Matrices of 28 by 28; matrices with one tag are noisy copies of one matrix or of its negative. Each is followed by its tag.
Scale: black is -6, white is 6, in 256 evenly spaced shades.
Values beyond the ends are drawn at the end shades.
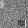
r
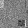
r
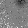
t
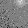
t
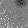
t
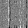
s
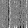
s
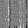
s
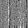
s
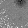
t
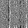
s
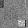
r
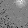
t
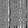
s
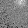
t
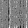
s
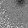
t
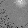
t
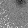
t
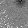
t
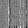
s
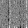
s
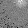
t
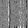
s
